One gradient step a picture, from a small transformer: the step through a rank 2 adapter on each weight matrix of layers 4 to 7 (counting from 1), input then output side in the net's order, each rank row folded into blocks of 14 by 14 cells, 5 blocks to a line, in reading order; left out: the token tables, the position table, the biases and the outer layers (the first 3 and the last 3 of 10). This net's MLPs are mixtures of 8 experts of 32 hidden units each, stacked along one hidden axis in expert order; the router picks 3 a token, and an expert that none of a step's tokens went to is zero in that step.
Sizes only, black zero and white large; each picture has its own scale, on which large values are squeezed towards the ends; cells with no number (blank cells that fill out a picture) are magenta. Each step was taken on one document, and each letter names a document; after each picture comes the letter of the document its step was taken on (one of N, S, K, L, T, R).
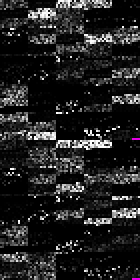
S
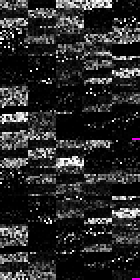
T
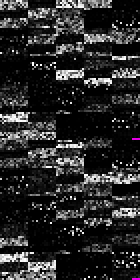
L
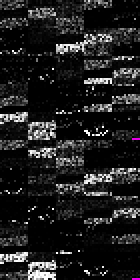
S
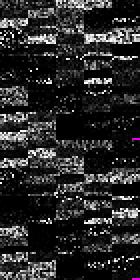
T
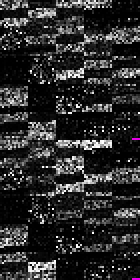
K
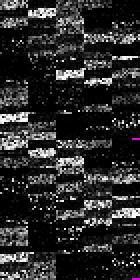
L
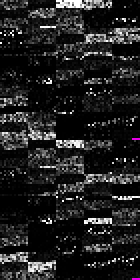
T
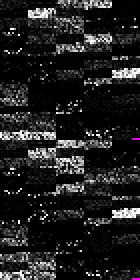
S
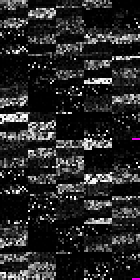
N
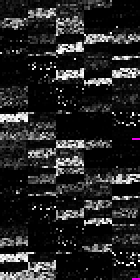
L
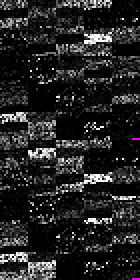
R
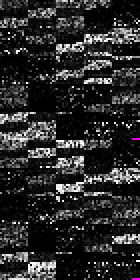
N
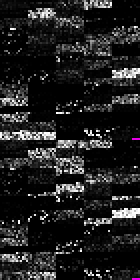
S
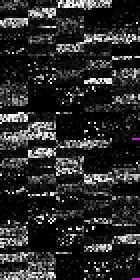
N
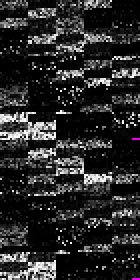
L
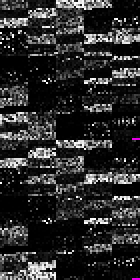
T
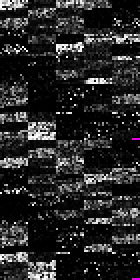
N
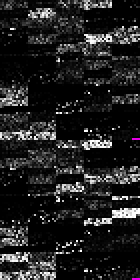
S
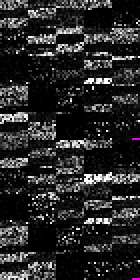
N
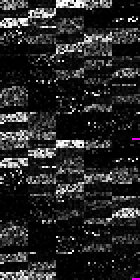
K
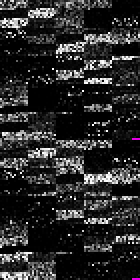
N
